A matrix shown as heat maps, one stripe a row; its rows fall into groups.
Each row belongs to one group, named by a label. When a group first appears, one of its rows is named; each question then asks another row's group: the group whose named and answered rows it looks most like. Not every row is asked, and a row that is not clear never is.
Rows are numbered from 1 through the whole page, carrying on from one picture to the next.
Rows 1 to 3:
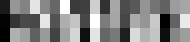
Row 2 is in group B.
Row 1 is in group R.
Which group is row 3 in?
B
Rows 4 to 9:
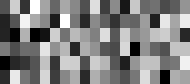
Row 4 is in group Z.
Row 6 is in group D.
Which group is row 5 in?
R
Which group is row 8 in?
B
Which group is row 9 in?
B
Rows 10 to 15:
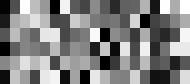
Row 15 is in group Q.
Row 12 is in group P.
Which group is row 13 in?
D
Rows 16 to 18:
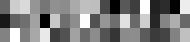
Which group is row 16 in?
P
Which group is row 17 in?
D
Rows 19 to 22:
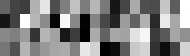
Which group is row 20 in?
R
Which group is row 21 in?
Q
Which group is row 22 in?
P
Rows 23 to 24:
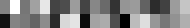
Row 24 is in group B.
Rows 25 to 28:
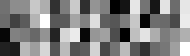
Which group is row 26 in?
Z
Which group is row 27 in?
B
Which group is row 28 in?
R
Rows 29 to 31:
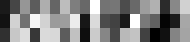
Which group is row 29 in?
B
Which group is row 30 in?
Z
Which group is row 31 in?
Q
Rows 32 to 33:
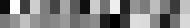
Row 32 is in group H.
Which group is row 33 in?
P
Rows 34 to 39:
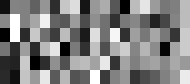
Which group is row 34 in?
B
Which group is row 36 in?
H
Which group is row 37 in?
Q
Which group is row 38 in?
D
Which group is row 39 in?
R
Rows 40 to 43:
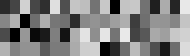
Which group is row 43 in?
P
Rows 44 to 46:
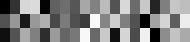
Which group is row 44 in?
D
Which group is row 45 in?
H
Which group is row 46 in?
D
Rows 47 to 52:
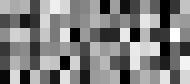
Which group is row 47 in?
P
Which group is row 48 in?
B
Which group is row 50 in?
B
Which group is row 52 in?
H
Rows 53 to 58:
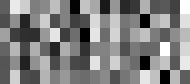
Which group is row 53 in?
P
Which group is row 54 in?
H
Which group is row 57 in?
H
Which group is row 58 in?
B
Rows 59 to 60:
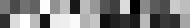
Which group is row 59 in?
R
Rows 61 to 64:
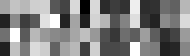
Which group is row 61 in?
Z
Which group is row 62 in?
Q
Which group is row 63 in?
P
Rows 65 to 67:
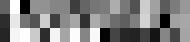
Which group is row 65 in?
H
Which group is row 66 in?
B
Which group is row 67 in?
P
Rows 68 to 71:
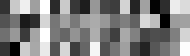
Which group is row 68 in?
R
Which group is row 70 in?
Z
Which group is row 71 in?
R
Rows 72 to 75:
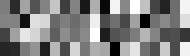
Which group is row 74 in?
P
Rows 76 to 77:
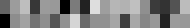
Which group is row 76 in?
Q
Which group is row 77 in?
B
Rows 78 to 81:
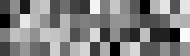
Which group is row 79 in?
R
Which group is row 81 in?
D
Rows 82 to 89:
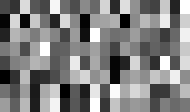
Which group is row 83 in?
H
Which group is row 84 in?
Q
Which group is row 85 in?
Z
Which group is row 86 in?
Z
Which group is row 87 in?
D
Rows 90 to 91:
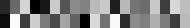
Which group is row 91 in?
H
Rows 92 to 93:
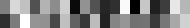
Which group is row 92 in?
R
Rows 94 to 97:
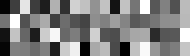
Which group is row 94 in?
D
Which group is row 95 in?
H
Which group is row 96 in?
Q
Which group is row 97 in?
B
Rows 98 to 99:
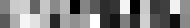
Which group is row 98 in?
R
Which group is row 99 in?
P
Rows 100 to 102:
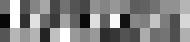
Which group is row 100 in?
H
